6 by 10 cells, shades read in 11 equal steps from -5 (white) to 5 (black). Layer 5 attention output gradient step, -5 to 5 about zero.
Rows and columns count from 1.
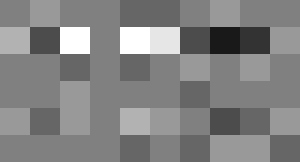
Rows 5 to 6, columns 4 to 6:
0 -2 -1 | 0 1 0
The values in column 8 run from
-1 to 4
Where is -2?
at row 2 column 1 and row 5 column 5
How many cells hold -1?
12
